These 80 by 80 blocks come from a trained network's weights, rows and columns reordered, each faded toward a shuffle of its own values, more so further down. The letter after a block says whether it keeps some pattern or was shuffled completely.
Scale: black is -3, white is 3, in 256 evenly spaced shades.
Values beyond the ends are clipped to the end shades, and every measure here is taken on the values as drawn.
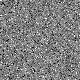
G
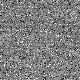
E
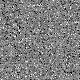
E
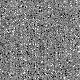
E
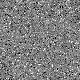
G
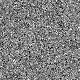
E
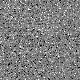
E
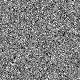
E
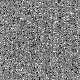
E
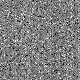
E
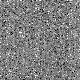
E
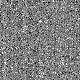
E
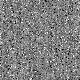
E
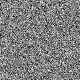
G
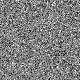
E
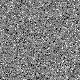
G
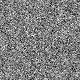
G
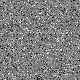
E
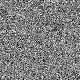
G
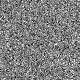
G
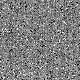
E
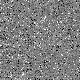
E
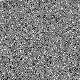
G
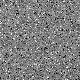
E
